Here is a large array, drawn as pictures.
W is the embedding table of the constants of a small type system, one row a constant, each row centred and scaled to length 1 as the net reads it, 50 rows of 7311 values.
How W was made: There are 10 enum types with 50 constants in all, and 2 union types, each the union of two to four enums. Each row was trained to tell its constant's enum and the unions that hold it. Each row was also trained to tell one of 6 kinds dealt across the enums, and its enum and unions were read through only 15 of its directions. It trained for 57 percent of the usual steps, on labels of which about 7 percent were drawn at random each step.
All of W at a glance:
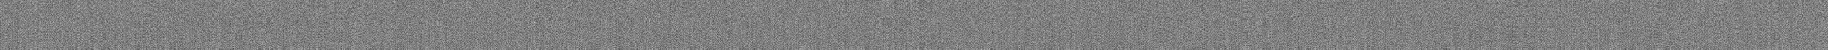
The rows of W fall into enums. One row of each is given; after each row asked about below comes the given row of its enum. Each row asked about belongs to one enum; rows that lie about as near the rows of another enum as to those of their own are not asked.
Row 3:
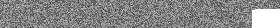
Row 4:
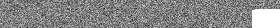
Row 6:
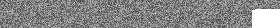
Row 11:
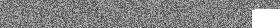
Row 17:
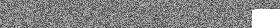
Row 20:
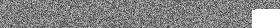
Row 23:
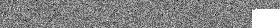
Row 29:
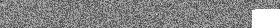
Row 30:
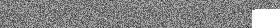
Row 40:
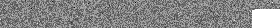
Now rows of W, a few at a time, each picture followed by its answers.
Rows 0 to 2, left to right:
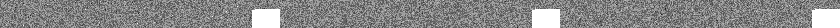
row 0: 29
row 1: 20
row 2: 3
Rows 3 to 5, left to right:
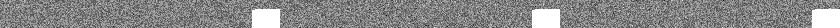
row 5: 6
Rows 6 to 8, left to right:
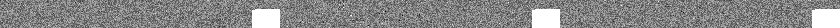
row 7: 11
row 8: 3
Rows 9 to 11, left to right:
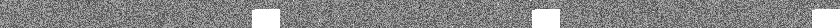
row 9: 29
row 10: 20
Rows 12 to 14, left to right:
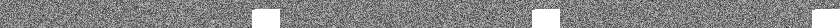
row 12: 11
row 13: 29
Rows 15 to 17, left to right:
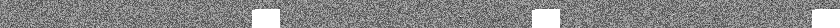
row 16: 3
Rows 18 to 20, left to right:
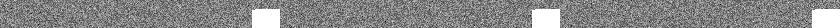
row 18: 11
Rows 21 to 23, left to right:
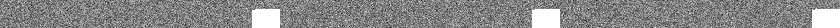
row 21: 40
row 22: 17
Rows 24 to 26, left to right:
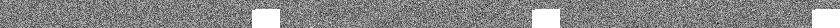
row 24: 40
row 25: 30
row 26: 6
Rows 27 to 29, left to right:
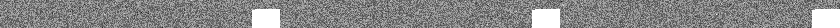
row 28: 3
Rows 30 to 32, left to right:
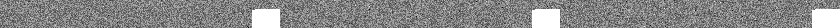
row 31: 6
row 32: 11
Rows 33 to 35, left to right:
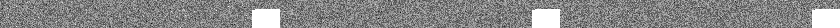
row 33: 30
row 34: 6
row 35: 11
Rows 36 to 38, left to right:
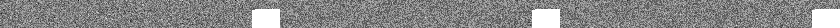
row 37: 6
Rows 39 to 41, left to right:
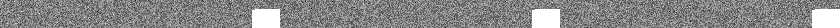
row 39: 11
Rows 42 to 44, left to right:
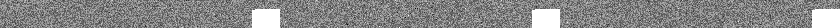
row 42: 30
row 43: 20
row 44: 29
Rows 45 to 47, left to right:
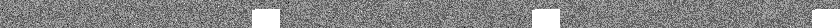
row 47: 6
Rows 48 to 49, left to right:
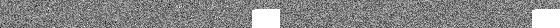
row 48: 29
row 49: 29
